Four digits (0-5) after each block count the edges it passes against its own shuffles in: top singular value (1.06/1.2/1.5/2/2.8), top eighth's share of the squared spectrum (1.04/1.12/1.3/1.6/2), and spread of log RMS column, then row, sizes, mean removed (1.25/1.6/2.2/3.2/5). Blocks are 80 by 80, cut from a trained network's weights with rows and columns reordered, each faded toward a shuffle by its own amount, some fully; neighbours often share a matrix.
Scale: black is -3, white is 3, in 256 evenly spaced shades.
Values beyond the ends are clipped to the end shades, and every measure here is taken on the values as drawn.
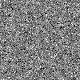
0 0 0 0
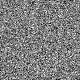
0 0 0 0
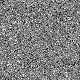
2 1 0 0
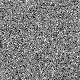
0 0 0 0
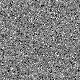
1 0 1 0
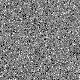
0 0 0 0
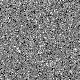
0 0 0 0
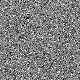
1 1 1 0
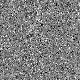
1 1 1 0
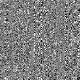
3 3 3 1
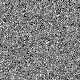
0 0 0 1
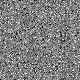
0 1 0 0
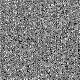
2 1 0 0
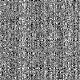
4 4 1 3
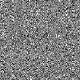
3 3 3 1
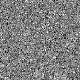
3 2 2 1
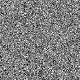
2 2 0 1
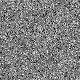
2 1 0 0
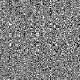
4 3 3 1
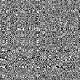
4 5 2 3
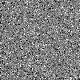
1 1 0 0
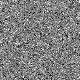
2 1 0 0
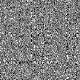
3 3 3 1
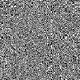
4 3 3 2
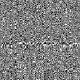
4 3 3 2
